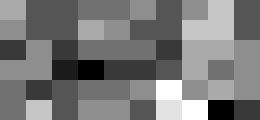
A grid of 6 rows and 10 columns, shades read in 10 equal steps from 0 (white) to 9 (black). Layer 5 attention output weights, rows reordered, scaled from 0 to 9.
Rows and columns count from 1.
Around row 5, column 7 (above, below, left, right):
6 1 4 4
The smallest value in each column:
3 2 6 3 4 4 0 0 2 4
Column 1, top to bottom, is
3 4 7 4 5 5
